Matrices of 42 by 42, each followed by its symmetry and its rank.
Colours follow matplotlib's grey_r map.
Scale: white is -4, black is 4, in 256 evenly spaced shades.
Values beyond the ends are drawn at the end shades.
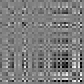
symmetric, rank two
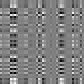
neither, rank one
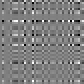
neither, rank one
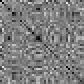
symmetric, rank five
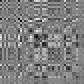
symmetric, rank three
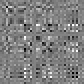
symmetric, rank three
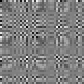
symmetric, rank two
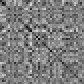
symmetric, rank five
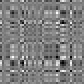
symmetric, rank two
